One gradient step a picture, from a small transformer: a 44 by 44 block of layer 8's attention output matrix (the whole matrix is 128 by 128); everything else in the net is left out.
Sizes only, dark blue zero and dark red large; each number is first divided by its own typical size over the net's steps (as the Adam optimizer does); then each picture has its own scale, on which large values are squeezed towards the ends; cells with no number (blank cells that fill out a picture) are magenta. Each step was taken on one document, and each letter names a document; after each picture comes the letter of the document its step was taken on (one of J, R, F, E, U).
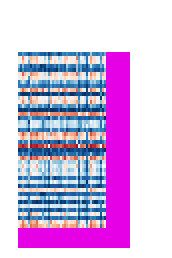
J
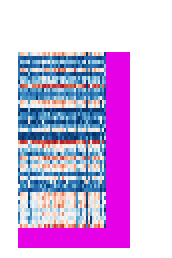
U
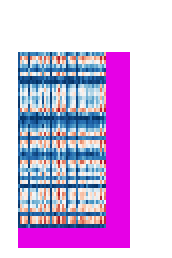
U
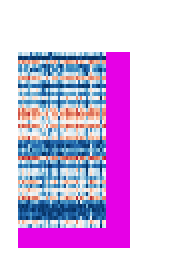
J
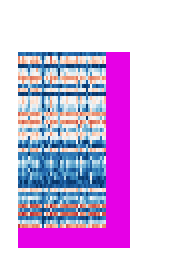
J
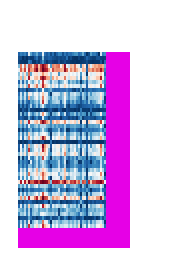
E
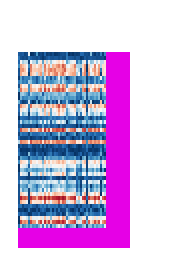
U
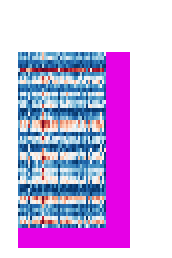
E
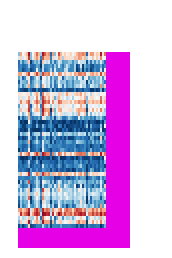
U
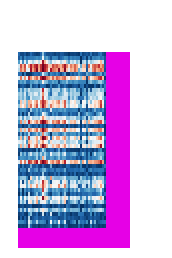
E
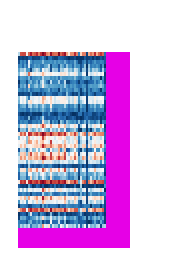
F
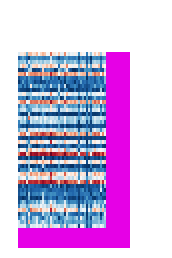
F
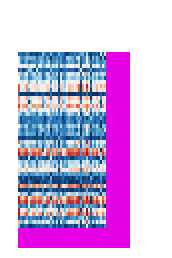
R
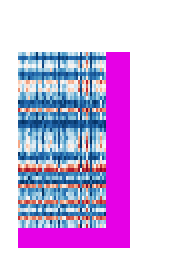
R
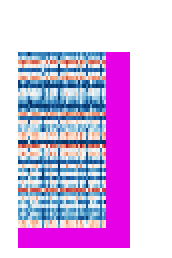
J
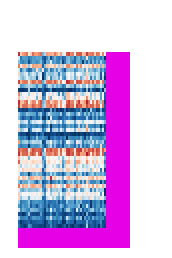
R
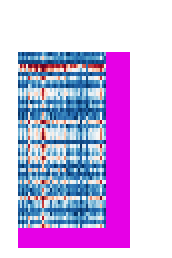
E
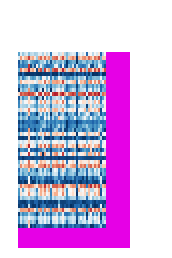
U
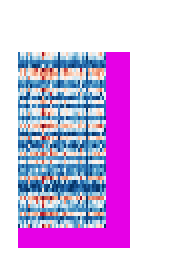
E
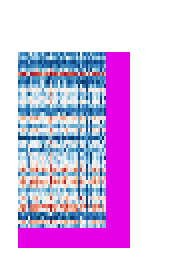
F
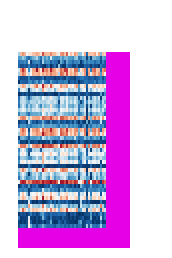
F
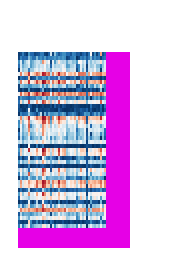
U
